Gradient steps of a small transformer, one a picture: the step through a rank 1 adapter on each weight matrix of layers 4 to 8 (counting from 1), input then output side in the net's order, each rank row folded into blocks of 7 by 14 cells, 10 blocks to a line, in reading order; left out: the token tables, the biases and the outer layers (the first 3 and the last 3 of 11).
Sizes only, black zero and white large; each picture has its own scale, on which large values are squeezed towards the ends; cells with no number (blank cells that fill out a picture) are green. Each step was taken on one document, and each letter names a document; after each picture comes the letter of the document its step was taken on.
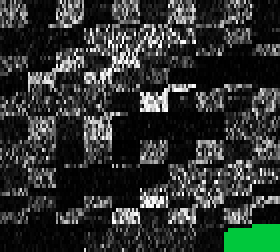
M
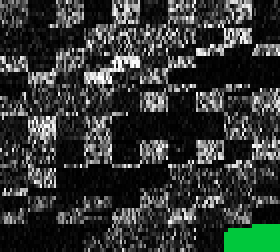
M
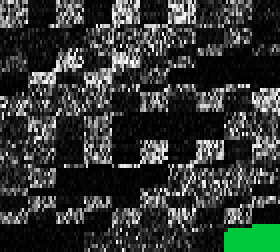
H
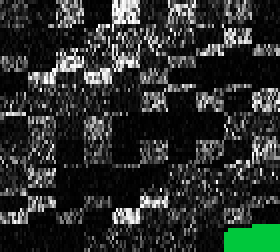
M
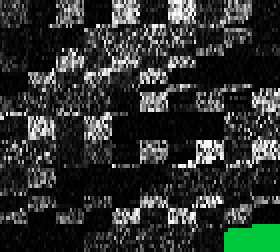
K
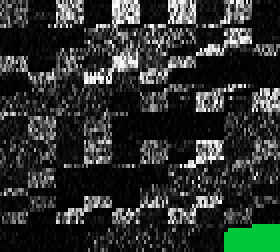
K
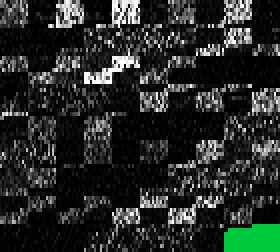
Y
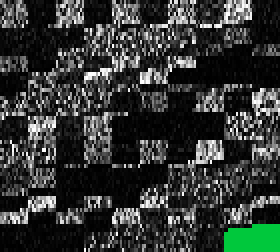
M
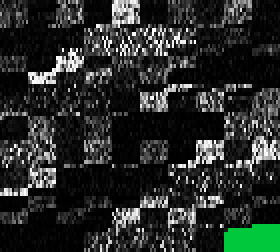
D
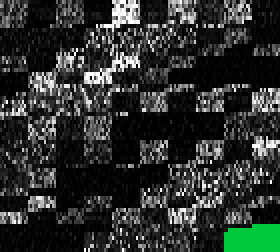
H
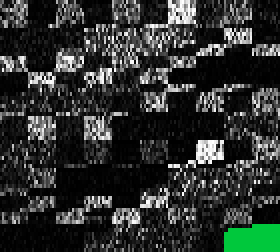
H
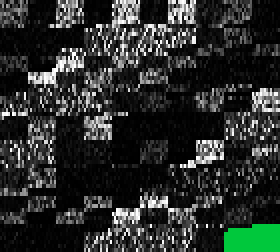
D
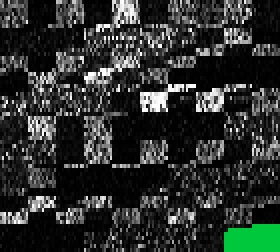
H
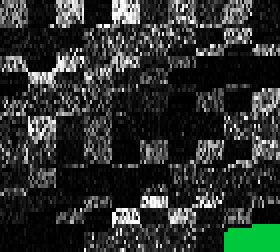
H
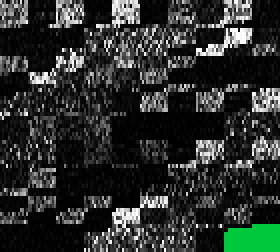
D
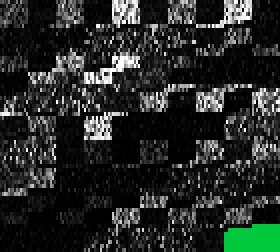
Y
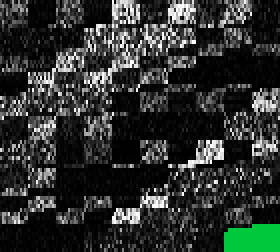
M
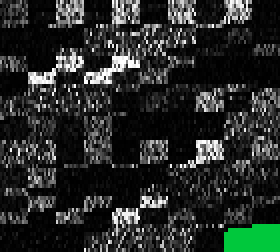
Y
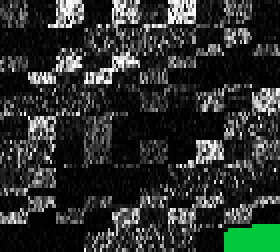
D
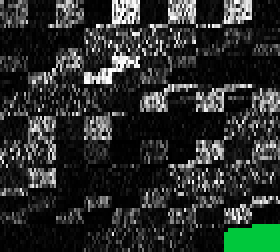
Y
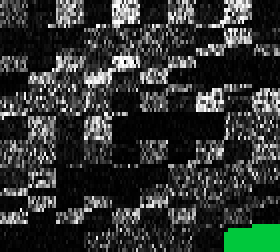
K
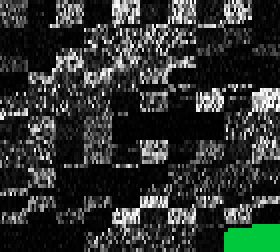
K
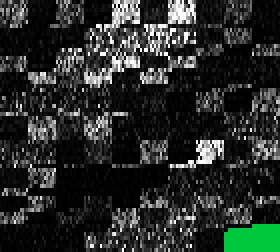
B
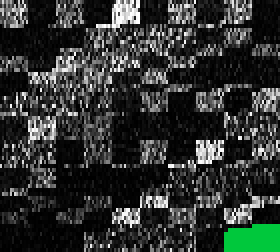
B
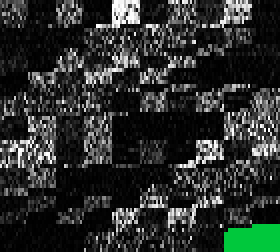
D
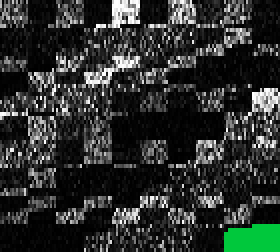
K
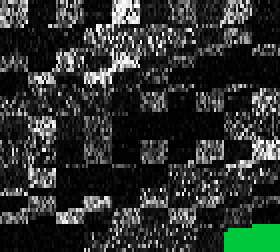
H
